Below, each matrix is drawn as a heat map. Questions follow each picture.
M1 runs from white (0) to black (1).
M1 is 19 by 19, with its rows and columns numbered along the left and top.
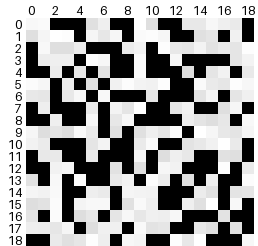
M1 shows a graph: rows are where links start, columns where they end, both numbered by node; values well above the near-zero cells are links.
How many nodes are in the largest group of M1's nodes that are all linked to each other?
5
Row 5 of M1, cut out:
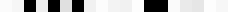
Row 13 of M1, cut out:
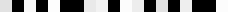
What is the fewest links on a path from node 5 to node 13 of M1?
1
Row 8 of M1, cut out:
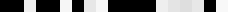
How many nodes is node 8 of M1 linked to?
10
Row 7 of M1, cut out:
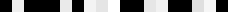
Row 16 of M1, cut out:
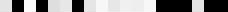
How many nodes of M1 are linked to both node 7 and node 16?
5
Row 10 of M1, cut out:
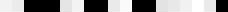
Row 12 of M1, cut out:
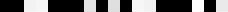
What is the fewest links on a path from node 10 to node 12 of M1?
1
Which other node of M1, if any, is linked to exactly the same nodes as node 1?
node 17
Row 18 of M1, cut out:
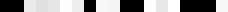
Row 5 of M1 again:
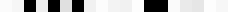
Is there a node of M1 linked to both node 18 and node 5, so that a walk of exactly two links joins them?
no
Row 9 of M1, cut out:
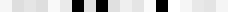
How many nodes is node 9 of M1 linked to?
3
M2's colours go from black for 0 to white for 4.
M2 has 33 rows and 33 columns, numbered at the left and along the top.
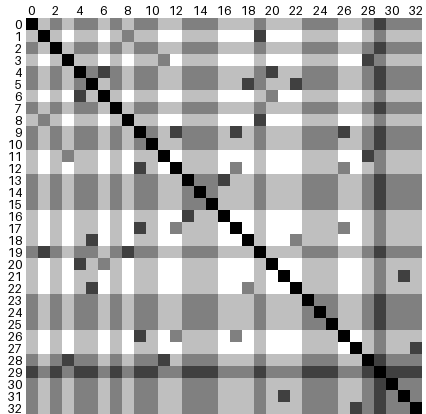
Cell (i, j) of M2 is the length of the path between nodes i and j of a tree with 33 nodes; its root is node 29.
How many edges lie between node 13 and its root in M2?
1
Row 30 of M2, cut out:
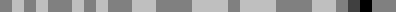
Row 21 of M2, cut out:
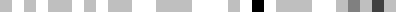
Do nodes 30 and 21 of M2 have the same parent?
no
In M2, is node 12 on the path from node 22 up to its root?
no
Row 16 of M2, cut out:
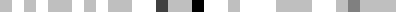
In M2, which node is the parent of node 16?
13
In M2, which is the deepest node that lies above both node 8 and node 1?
19
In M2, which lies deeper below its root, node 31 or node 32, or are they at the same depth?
the same depth
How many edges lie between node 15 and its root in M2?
1
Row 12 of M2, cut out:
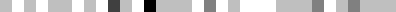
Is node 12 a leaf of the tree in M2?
yes
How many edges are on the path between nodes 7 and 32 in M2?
2
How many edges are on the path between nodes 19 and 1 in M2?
1
